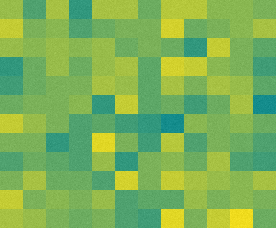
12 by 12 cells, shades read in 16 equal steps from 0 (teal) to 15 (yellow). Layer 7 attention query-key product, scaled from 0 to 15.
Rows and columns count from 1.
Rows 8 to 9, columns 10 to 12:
7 6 4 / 10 4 3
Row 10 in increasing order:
4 6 6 7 7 8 9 10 10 10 12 13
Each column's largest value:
12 10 10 8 14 13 7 14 12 12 15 10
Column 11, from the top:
8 8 7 7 9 10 8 6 4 8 8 15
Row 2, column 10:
7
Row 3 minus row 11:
-3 1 1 1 0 2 2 1 -7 5 -1 -2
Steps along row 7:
down down down up down down down up down up down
